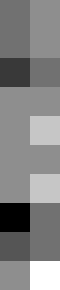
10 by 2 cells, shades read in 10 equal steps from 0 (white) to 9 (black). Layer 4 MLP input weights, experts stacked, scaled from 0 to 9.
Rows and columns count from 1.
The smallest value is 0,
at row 10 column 2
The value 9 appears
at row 8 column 1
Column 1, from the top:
5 5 7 4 4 4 4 9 6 4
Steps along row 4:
same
